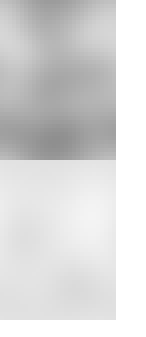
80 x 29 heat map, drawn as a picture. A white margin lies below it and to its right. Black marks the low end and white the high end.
It is made of 2 by 1 panels. Panel 1,1: high, smooth. Panel 2,1: very high, smooth, faint in contrast.
